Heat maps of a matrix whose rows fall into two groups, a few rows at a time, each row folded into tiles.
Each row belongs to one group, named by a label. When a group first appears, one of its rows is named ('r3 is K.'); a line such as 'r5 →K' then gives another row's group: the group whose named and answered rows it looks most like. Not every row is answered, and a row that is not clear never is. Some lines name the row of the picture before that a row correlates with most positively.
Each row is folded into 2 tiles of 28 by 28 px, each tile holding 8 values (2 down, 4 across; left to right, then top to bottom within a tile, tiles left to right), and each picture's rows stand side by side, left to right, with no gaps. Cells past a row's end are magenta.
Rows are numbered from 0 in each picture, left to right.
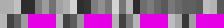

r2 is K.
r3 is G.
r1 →K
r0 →K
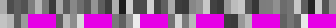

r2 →K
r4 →K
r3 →G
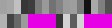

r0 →K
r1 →G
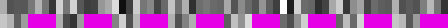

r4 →G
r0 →G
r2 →G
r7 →G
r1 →K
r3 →K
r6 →G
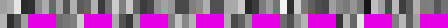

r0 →K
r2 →K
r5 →K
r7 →G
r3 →G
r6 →G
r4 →K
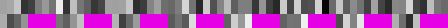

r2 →K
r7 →K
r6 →G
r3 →K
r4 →G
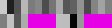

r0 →G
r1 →G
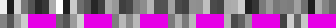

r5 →G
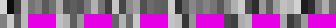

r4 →K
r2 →G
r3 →G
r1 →G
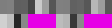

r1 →G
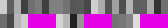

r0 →K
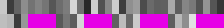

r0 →G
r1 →K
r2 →G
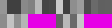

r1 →G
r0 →G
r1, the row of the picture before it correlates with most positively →2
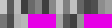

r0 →K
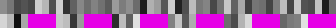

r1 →G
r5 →K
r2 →G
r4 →K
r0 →G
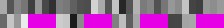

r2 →G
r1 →G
